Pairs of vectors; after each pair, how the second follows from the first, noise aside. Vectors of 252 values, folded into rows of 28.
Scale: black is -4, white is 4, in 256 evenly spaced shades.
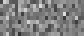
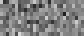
negated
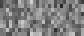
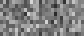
shuffled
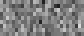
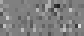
partly zeroed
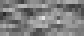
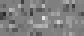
partly zeroed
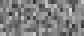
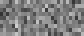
shuffled
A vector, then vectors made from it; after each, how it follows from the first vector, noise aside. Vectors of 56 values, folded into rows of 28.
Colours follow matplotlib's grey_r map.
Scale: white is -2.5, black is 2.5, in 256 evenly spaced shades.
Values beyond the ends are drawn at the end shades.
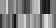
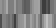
shrunk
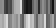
wrapped around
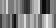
copied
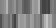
shrunk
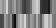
copied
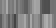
shrunk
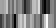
copied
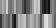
copied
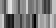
wrapped around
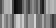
wrapped around
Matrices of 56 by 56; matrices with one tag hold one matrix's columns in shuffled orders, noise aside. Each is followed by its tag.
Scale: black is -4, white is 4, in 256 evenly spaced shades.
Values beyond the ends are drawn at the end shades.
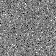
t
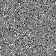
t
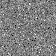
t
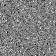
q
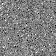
t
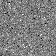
t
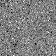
q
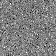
t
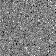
q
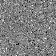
q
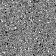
q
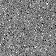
t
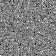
q
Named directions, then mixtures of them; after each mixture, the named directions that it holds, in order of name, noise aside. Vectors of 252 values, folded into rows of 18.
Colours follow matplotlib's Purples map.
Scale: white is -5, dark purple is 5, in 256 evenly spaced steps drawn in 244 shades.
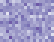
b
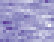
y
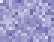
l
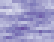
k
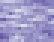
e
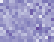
b, l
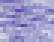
e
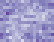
b, e, k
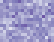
e, l, y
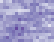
k, l, y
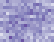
b, e, k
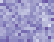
l, y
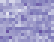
b, e, k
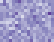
b, l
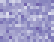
b, e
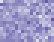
b, l, y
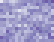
b, e, l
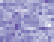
l, y
